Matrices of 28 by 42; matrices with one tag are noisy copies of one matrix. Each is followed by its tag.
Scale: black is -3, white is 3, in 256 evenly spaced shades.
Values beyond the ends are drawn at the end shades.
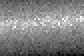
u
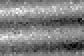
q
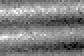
q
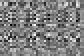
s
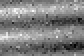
q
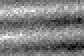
q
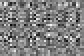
s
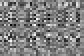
s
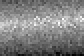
u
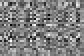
s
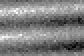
q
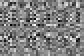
s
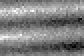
q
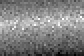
u
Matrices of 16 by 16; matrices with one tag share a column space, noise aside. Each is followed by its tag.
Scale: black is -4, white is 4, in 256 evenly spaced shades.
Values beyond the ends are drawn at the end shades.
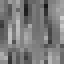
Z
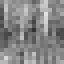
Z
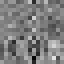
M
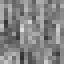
Z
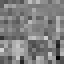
M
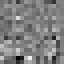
M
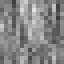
Z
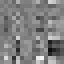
M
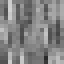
Z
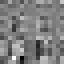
M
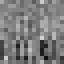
M
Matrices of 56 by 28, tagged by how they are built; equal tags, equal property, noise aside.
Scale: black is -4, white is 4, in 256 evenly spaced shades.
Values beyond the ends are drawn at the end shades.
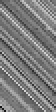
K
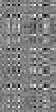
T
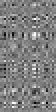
T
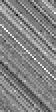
K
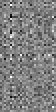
T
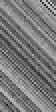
K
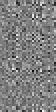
T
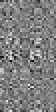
T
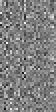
T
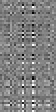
T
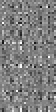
T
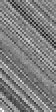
K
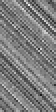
K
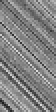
K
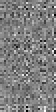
T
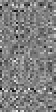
T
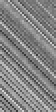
K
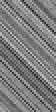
K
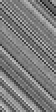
K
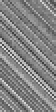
K
